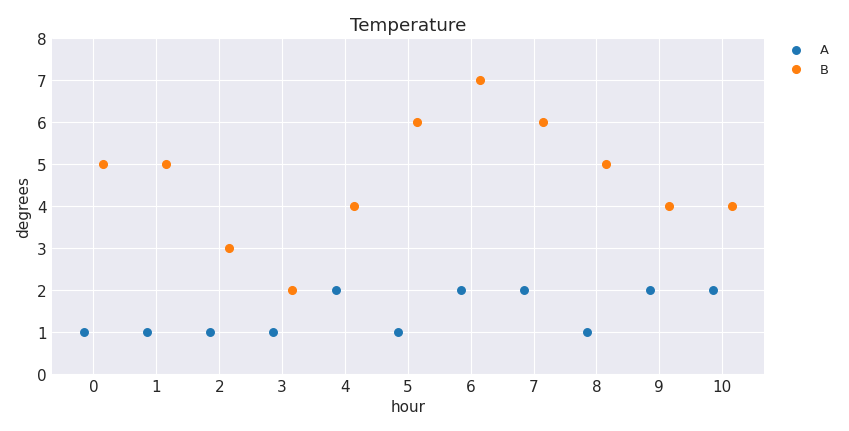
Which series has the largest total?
B
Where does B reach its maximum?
6
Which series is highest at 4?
B
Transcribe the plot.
Title: Temperature
x-axis: hour, ticks 0 1 2 3 4 5 6 7 8 9 10
y-axis: degrees, ticks 0 1 2 3 4 5 6 7 8
Legend: A, B
Values:
A: 1 1 1 1 2 1 2 2 1 2 2
B: 5 5 3 2 4 6 7 6 5 4 4
